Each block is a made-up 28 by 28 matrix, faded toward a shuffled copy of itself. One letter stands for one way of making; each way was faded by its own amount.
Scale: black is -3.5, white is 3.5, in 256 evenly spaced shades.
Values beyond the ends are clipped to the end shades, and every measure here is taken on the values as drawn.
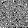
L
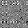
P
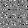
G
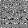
G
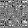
P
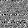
G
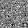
L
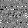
G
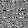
G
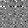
P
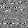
G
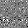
P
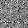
L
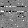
P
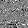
G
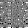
P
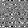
P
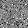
L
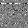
G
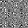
P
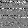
G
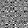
P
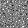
L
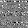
G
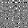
P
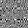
P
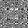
P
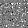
L
